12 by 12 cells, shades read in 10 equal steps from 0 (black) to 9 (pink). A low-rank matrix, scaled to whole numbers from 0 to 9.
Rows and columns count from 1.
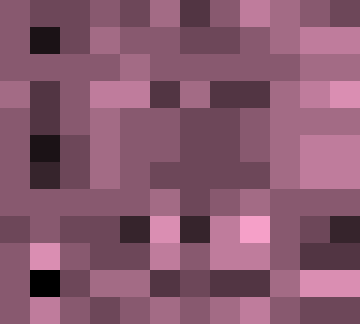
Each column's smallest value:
4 0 4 4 2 3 2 3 3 5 3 2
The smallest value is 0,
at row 11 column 2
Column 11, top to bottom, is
5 7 6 7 6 7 7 5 4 3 8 4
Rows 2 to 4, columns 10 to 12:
6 7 7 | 5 6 6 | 6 7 8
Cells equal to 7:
16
